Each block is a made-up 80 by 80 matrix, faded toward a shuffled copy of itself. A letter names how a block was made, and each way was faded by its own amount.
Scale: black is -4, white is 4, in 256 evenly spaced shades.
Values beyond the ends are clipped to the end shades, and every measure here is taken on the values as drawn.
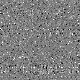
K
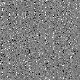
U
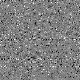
K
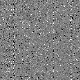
U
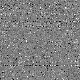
K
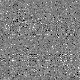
K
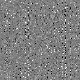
U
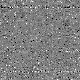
K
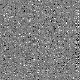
U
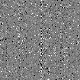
U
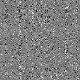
U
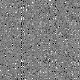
U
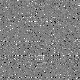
K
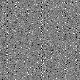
U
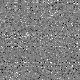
K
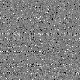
K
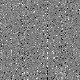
U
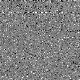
K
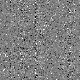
U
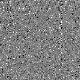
U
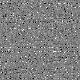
K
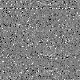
K
